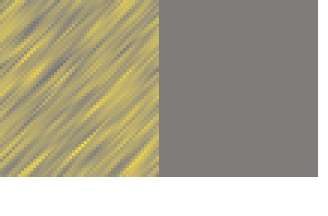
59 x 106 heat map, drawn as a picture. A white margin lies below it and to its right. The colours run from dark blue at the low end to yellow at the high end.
It is made of 1 by 2 panels. Panel 1,1: high, slanting up to the right. Panel 1,2: middling, flat.
